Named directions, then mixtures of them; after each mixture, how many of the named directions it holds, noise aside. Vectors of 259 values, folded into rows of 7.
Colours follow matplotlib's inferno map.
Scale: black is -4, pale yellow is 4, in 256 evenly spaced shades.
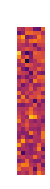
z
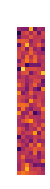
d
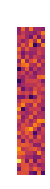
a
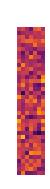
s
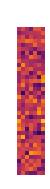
one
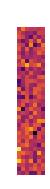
two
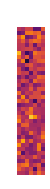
one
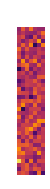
one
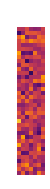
two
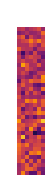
two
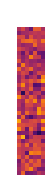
one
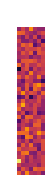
three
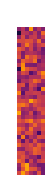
three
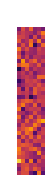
one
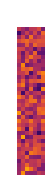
two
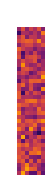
three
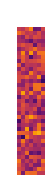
one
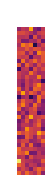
two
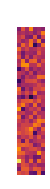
one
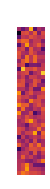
one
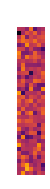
three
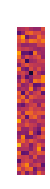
two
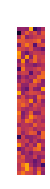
three
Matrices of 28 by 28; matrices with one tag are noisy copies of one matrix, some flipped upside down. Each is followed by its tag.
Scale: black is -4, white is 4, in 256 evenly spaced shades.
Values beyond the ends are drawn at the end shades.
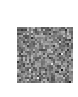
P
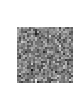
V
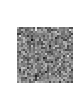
V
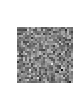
P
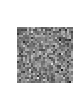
P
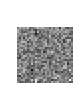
V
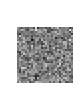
V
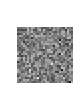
P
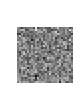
V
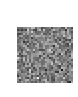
P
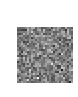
P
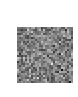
P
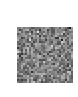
P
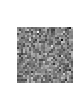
P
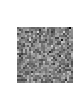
P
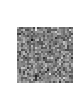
V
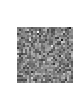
P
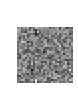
V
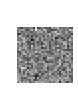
V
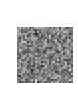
V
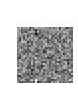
V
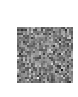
P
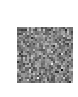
P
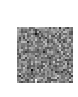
V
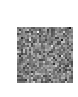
P
